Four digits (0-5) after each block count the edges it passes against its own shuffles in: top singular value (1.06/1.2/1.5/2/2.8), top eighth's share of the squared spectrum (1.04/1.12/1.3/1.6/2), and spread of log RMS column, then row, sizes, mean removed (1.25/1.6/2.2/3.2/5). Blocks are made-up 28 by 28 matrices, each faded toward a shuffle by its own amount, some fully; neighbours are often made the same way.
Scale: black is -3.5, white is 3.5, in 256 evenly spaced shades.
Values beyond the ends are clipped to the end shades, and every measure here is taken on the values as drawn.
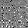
3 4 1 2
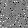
0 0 0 0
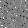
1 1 0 0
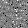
1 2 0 0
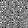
3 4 2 1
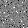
0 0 0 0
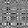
4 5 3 3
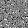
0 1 0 0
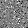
0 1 0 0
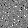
0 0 0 0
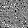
2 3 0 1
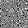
3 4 1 1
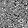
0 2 0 0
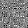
3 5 1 2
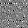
3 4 0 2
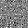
2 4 1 1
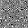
3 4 1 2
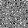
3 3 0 1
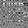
3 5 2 2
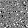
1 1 0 1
